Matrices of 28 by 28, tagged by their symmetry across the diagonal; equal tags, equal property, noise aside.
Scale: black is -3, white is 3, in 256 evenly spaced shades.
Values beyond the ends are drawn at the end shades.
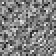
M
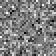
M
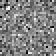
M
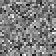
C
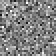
M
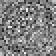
M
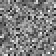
M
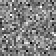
C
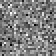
C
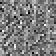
C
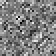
M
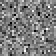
C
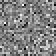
M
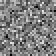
M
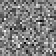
C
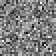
M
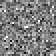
C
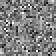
M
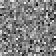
C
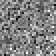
M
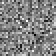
M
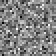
C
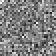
M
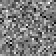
C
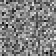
C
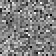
C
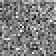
C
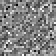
M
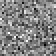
C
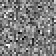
C
